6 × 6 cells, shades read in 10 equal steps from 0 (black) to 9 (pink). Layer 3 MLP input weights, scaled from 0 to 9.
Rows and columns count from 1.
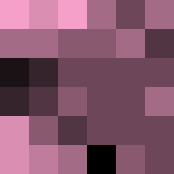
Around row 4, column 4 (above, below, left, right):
4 4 5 4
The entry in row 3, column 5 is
4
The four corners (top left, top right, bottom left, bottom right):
9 6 8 4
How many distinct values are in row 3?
3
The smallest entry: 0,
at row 6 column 4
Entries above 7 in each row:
3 0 0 0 1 1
